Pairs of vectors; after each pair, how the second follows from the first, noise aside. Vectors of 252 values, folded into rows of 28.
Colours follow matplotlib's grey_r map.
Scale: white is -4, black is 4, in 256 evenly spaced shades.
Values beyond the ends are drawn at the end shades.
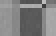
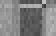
copied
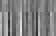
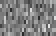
shuffled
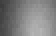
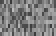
shuffled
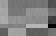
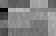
reversed
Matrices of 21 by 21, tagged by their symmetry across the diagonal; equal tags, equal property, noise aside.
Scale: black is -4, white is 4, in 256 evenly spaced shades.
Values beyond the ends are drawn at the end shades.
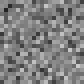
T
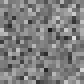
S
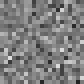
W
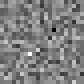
W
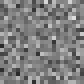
W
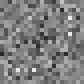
T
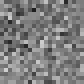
S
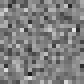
W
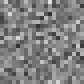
S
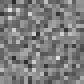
T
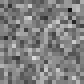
S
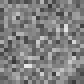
T
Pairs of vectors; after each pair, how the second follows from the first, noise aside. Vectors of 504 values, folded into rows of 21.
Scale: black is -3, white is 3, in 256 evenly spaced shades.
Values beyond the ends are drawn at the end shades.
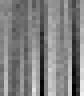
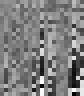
sign-scrambled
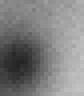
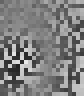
sign-scrambled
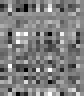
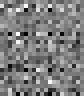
sign-scrambled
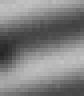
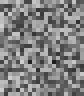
shuffled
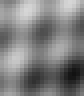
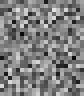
shuffled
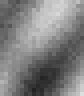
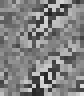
sign-scrambled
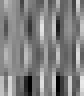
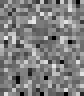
shuffled
